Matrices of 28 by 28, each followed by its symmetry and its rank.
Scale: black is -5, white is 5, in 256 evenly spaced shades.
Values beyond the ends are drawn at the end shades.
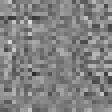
neither, rank five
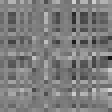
neither, rank two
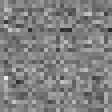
neither, rank five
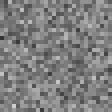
neither, full rank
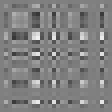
symmetric, rank one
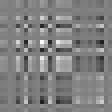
symmetric, rank one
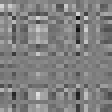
neither, rank two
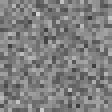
neither, full rank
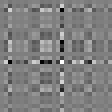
symmetric, rank one
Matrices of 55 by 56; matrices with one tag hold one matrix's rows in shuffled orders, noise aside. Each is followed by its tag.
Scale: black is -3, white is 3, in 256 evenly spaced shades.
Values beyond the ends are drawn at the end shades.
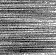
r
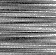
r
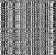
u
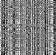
u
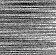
r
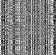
u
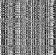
u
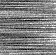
r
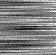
r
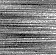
r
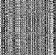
u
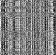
u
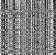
u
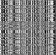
u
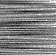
r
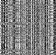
u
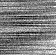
r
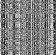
u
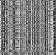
u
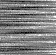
r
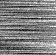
r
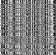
u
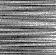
r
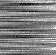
r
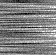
r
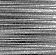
r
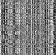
u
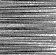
r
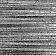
r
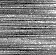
r
